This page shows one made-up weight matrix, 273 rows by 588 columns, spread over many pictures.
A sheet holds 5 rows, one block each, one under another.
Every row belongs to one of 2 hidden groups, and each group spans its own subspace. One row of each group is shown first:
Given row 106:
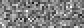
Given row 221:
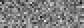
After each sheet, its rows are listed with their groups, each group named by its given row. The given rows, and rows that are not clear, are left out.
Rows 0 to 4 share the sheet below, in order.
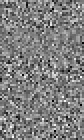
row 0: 106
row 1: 106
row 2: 106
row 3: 106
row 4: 106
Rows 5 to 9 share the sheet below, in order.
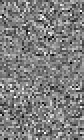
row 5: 106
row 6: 106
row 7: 106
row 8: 221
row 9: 221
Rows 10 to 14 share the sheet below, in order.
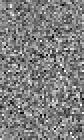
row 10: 106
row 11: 106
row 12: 221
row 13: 106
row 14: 106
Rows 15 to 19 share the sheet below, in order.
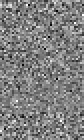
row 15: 106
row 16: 221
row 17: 221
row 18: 221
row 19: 221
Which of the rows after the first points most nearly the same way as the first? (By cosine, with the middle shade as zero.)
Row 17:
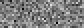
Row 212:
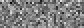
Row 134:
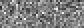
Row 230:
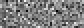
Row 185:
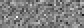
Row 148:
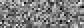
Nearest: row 134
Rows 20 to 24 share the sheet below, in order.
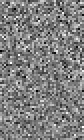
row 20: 221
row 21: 106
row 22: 106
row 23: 221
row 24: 106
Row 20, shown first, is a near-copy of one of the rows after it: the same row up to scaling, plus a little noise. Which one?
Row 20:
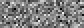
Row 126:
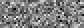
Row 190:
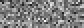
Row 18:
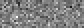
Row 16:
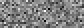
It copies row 126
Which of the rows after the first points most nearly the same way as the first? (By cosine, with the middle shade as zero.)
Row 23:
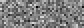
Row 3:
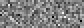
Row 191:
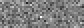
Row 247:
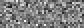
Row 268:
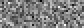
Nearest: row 191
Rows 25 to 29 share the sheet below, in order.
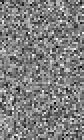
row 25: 221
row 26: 106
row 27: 221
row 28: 106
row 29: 106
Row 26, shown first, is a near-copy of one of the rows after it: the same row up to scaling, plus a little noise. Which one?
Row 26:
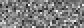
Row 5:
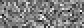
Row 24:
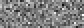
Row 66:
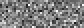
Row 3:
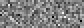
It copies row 66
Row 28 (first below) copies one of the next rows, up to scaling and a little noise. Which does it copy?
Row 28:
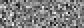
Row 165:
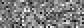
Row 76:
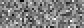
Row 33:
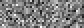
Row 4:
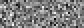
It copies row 4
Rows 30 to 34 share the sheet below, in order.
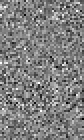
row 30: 106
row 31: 106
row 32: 106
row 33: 106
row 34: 221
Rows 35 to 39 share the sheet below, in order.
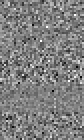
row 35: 221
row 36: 106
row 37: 106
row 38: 221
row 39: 106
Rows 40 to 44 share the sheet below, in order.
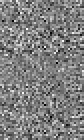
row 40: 221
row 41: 221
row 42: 106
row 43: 221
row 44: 221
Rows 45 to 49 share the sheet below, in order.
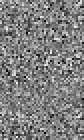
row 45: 221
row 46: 106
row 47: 106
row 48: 106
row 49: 221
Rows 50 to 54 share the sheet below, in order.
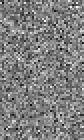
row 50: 221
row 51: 221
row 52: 221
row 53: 106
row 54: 221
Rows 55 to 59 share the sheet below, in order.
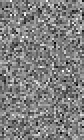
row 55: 106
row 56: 221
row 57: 106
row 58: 106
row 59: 221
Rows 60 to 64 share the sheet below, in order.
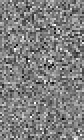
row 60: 106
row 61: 221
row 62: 106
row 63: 221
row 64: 221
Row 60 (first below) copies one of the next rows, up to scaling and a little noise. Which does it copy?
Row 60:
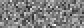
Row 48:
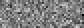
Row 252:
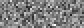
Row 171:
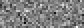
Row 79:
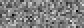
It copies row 252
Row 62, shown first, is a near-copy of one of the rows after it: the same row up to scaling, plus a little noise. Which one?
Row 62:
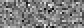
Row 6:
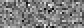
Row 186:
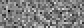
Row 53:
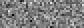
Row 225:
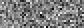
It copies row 6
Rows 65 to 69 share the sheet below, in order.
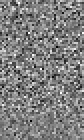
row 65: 221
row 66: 106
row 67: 106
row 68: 221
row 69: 221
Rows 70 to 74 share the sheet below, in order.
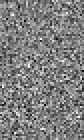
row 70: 106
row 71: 106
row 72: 106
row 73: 221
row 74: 221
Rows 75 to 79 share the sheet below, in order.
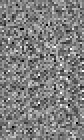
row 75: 106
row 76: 106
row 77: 221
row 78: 221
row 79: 106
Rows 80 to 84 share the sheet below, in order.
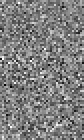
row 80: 221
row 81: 221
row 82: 221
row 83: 221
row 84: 106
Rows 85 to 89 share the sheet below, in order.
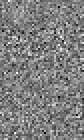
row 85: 221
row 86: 221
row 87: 221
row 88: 106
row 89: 221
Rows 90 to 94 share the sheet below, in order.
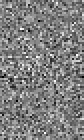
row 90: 106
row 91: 106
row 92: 221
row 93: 221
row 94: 221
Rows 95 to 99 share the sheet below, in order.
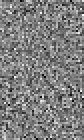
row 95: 106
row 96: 221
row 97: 221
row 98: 106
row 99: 106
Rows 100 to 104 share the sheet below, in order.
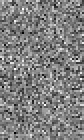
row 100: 221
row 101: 221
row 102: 221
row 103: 221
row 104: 221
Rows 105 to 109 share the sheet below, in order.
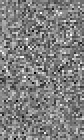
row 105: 106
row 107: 106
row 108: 221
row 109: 221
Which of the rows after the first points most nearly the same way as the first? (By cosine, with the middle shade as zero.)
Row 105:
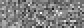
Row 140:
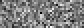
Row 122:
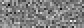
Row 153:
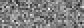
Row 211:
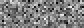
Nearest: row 122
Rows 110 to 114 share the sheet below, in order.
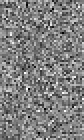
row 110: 106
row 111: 106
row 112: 106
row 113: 106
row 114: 106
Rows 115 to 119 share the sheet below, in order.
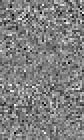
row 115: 106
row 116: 106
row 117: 106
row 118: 221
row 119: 221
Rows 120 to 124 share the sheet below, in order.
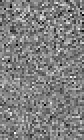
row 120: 106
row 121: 221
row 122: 106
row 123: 221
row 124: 221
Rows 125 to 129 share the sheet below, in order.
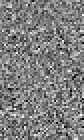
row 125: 106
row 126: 221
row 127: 106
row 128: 106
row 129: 221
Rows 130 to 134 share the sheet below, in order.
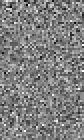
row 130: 106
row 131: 106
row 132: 221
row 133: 221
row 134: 221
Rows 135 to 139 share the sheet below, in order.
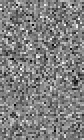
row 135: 221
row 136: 106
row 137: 221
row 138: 221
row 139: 221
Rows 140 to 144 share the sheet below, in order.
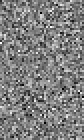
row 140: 106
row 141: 106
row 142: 221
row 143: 106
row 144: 106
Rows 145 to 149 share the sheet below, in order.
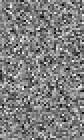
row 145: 106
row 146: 221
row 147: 221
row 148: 221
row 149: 106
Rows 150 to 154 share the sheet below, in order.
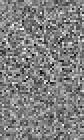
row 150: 106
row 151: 106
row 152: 106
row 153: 221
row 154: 221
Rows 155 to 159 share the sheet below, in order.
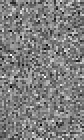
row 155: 221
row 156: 221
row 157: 221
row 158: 221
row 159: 106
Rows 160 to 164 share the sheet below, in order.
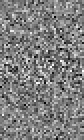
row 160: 106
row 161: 221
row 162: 106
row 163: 106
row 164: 221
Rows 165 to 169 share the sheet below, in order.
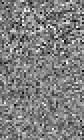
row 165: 106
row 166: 221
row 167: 106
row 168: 221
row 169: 106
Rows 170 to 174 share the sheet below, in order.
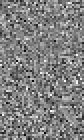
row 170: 106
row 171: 106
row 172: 221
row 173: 106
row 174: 221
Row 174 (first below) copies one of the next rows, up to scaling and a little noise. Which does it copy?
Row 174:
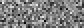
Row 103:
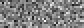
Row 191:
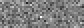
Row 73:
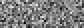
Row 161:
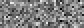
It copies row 73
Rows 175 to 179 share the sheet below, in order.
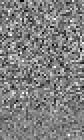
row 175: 106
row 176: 106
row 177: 221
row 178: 221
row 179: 106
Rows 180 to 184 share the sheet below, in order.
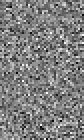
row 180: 106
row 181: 221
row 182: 221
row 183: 106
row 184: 106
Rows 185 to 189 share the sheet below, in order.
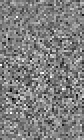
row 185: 221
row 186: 106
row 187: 221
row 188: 106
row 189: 106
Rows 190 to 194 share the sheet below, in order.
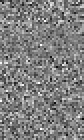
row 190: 221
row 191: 221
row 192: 106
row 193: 106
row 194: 221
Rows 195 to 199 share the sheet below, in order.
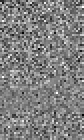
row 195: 221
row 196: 221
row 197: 221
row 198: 221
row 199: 221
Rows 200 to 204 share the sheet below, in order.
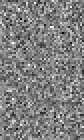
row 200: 106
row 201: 106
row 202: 106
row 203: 106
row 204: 221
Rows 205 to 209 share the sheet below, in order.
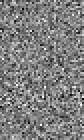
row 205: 221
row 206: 221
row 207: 221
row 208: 106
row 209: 106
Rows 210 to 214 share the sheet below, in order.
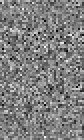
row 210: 221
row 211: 221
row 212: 221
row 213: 221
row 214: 106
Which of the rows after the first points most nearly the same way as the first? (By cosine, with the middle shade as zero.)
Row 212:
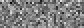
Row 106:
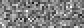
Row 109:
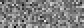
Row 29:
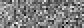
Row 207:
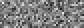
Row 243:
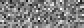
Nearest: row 243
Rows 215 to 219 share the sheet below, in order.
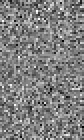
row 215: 221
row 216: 221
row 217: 106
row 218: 221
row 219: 106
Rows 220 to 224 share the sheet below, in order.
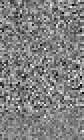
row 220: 221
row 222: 106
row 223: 221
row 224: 221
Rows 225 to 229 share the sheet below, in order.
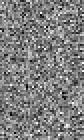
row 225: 106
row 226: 221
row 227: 221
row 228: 106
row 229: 221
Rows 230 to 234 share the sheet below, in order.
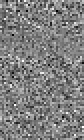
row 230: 106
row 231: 221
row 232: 221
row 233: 221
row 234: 106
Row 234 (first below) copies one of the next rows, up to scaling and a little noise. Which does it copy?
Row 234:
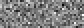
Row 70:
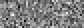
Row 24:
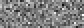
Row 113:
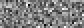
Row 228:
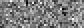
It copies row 24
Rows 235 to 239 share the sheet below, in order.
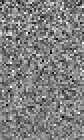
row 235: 221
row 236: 106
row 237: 106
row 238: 221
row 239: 106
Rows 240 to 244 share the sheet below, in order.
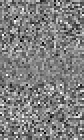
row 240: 221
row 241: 221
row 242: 106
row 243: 221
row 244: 221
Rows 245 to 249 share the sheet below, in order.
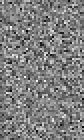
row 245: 221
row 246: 106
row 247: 106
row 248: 106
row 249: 106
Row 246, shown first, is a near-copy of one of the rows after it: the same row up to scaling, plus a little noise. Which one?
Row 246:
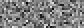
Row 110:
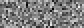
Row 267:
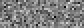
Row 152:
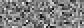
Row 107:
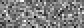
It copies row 152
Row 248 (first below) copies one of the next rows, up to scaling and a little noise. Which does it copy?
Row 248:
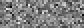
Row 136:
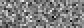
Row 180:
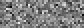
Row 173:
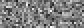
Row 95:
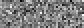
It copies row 180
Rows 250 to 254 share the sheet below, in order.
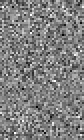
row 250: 221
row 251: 221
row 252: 106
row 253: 221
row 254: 221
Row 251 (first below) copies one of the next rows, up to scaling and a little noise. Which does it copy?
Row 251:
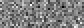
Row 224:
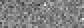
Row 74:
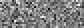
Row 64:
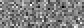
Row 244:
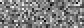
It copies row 64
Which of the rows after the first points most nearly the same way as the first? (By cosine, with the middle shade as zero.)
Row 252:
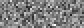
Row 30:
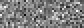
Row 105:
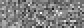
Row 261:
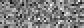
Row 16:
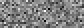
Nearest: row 105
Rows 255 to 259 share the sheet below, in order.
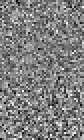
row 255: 221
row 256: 106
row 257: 221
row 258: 106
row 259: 106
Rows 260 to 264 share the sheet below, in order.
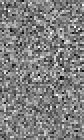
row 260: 106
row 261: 221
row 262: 221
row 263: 106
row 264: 106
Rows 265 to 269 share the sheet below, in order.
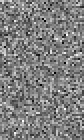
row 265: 221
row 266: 106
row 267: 106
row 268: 221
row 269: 221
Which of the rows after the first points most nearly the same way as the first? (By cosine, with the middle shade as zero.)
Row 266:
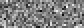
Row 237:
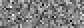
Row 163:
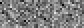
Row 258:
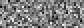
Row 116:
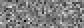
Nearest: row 258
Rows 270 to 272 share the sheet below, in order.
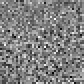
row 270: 106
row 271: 221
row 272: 106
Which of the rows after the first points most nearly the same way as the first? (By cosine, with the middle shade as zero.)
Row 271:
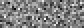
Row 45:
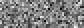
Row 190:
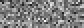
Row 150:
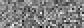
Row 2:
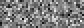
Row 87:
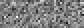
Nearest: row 87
